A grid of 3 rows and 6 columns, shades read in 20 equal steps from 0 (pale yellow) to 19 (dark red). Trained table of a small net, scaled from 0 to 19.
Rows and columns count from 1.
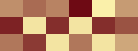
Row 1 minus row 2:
-9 10 -7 18 -16 -6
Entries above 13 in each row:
1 3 1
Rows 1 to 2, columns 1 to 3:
8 11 9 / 17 1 16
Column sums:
35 27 26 30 17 26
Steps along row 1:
up down up down up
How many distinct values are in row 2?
4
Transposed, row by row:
8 17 10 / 11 1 15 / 9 16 1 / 19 1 10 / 0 16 1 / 7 13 6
